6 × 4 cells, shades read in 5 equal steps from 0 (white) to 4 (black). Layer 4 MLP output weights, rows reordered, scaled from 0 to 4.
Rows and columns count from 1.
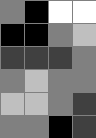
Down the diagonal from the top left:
2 4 3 2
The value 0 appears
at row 1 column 3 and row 1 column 4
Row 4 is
2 1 2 2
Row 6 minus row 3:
-1 -1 1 1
